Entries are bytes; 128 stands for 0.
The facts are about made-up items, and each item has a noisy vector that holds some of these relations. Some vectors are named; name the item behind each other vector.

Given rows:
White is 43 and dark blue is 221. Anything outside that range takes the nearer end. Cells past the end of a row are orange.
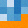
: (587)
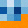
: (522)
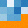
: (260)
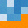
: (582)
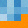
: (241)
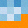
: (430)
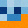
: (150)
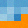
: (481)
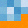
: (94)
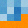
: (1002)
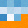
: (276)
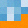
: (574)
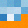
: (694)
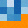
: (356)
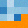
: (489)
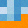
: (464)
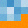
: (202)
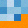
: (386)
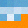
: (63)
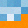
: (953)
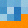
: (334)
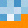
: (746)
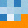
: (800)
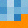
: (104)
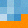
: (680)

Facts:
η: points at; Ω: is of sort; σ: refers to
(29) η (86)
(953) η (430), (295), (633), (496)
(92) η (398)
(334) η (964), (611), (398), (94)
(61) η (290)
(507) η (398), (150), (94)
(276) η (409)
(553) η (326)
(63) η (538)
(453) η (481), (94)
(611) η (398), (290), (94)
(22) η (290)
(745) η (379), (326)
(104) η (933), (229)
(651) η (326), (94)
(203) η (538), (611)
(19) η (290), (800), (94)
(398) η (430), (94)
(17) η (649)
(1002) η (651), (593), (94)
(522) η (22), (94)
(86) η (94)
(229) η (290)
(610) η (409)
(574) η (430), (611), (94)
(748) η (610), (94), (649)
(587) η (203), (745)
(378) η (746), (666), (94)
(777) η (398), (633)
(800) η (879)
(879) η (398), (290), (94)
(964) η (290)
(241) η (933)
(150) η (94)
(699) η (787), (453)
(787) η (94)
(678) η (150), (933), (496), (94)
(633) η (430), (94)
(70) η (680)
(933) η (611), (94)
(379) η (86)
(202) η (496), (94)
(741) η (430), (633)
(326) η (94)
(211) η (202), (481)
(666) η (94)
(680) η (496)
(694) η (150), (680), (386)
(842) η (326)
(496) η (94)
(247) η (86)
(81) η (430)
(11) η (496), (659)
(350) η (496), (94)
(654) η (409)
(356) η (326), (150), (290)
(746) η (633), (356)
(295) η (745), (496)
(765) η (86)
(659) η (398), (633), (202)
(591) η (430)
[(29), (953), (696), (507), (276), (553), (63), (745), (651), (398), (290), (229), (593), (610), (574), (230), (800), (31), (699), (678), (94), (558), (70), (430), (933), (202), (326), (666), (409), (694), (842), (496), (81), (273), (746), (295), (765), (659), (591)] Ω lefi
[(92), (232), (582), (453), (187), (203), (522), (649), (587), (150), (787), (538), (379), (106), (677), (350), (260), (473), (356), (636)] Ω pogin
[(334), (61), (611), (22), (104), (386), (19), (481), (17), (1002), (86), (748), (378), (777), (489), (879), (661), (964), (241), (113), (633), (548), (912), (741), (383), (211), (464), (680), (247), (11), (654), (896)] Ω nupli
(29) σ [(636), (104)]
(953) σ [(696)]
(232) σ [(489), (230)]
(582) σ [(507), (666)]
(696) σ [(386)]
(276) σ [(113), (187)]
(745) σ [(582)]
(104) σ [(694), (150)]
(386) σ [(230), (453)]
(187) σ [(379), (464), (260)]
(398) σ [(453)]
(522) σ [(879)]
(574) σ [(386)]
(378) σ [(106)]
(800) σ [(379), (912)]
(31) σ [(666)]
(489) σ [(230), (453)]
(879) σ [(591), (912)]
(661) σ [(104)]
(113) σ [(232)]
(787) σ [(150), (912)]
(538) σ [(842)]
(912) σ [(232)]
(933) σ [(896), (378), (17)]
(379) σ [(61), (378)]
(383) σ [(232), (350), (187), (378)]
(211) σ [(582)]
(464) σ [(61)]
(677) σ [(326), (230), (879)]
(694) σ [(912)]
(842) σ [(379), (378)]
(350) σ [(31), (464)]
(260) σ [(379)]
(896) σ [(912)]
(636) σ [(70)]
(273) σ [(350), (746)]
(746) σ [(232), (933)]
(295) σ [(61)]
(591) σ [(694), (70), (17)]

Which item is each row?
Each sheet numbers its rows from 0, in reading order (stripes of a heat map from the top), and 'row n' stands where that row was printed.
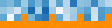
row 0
(696)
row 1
(611)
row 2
(295)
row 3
(398)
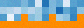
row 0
(70)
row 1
(383)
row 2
(677)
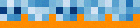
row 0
(787)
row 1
(745)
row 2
(453)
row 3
(496)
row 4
(777)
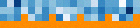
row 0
(61)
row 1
(748)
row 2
(273)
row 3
(232)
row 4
(350)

